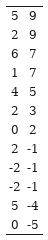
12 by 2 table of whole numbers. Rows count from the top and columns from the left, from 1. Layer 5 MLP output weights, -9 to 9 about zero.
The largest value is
9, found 2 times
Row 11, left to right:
5 -4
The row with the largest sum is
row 1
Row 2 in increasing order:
2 9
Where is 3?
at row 6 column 2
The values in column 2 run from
-5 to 9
